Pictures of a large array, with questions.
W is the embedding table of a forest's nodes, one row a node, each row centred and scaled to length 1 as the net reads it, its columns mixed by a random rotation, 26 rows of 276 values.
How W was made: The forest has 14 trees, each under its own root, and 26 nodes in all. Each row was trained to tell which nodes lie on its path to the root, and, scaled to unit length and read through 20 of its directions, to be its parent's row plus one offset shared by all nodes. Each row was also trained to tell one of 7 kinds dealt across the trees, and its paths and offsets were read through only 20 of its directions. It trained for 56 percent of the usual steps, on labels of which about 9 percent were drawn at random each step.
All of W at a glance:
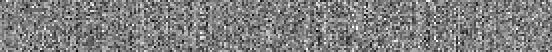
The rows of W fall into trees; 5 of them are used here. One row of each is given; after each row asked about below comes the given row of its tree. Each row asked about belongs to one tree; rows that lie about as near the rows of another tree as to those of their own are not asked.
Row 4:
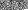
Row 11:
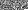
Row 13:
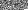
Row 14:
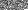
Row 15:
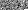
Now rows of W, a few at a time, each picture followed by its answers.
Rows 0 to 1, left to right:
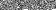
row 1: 14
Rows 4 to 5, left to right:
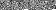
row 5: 11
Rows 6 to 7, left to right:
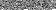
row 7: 13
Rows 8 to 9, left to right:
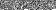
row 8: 11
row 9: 14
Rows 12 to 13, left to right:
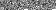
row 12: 4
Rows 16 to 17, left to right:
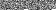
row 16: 15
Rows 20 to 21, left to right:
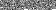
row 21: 13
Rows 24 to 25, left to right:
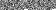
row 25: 13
